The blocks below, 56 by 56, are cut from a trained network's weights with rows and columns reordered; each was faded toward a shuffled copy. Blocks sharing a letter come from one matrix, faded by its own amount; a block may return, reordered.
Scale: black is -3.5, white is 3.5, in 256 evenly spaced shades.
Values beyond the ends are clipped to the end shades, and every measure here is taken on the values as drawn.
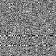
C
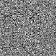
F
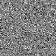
F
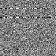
C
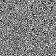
F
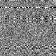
C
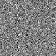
F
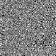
F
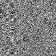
F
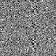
F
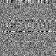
C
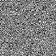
F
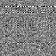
C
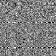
C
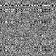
C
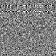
C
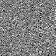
F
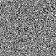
F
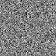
F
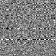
C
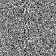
F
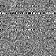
C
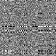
C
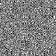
F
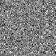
F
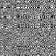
C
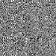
F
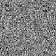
F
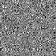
F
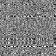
C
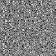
F
